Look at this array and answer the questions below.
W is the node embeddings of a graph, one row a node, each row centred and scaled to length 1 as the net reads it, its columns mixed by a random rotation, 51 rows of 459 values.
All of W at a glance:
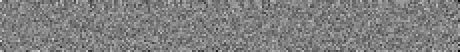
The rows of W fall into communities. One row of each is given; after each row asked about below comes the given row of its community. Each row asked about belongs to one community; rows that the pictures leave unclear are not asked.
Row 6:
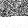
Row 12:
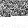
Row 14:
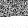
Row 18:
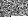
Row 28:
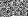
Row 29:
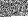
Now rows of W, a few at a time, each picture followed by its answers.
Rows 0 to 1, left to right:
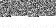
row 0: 12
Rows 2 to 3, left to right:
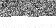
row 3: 12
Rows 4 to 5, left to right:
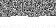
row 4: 28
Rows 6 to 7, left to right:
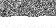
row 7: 12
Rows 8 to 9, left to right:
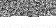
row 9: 18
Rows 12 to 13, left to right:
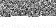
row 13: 28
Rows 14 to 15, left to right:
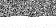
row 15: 6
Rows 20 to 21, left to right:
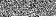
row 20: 28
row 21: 12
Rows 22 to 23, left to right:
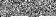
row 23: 28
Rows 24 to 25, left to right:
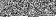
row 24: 29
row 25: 14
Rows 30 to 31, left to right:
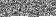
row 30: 29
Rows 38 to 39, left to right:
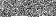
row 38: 6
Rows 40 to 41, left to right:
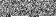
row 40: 12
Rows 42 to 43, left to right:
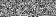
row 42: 14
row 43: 14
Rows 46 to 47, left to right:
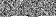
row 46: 6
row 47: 28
